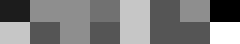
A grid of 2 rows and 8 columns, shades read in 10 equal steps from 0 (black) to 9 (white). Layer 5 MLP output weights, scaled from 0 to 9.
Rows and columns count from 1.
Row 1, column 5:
7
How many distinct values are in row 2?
4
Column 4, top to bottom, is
4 3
